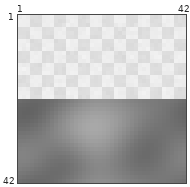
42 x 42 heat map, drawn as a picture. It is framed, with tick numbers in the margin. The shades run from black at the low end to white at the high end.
It is made of 2 by 1 panels. Panel 1,1: very high, checkered, faint in contrast. Panel 2,1: middling, smooth.
